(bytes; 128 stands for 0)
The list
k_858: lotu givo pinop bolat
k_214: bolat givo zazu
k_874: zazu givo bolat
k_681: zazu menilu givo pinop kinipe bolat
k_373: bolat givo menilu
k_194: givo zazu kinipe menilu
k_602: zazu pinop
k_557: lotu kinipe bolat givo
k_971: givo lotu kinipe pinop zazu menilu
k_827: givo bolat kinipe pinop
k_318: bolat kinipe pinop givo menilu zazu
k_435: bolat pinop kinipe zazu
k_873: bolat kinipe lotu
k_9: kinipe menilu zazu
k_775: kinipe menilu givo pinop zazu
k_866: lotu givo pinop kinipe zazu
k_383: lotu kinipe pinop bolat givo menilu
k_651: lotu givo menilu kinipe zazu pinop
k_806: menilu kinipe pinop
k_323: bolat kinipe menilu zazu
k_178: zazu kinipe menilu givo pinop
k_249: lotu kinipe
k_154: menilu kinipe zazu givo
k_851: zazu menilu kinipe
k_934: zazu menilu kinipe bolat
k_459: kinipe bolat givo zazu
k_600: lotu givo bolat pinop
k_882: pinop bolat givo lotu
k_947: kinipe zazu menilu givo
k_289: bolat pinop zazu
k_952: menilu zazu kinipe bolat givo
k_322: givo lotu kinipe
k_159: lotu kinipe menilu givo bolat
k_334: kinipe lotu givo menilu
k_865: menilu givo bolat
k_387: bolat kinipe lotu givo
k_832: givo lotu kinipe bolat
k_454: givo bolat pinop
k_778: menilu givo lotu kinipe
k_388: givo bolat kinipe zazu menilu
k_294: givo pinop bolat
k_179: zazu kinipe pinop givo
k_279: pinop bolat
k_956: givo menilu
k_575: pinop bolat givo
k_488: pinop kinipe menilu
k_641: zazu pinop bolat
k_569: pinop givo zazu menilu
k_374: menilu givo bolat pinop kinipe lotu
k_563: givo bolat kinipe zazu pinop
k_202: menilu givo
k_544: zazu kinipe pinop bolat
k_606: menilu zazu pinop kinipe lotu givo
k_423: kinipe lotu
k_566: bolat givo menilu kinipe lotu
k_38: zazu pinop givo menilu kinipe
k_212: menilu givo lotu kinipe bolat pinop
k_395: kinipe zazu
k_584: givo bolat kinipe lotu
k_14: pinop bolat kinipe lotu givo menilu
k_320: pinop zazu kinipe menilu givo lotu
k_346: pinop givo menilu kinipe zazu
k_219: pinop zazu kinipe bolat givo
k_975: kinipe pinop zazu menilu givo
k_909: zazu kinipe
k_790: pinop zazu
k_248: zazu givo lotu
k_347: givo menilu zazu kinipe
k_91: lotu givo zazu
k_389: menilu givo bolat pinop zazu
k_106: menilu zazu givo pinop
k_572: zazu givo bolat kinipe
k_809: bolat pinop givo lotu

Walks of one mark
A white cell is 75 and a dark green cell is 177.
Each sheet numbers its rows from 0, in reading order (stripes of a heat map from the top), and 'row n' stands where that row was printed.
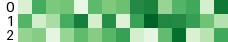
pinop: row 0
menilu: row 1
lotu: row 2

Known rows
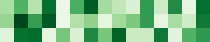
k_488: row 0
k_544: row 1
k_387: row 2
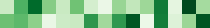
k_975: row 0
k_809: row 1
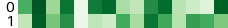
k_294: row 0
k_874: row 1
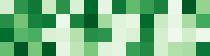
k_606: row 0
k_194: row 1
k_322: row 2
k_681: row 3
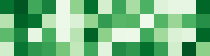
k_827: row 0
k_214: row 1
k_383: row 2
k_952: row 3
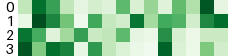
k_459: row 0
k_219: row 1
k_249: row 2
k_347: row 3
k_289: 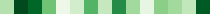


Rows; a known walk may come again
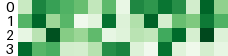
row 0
k_952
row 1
k_389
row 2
k_947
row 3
k_322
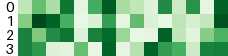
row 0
k_488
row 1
k_435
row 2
k_194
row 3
k_374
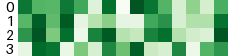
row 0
k_806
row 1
k_681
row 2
k_294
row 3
k_387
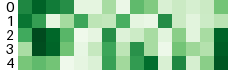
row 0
k_178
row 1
k_249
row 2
k_318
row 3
k_289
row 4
k_809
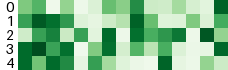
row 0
k_600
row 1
k_602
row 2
k_606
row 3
k_827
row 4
k_347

